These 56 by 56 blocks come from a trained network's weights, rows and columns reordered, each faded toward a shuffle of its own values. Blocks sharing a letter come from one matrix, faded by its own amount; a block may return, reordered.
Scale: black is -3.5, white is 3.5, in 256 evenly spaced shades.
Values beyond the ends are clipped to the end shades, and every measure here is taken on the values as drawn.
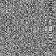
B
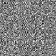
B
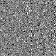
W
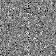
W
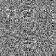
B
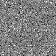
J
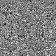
J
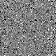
W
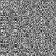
B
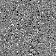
W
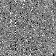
W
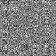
B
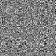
B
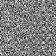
B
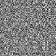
B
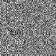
B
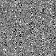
W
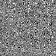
W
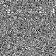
J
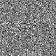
J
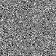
J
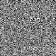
B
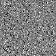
W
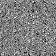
W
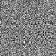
B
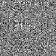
B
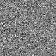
J
